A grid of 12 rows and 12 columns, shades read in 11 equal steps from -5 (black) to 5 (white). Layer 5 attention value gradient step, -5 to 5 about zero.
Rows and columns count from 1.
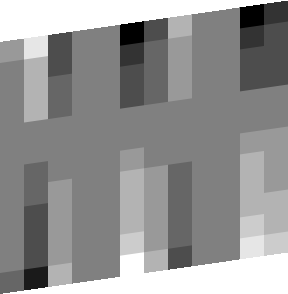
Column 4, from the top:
0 0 0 0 0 0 0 0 0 0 0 0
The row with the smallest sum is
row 1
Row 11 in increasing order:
-2 -1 0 0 0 0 0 1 1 2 3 3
